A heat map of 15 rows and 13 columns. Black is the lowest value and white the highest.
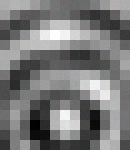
Rings spread out from the bottom middle. No row or column stands out. The ninth with the highest average is the top middle. The texture is blotchy.
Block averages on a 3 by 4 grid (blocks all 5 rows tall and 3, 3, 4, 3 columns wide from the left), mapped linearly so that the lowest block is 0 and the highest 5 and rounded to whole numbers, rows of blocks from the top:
3 5 4 2
2 2 3 4
2 0 2 4
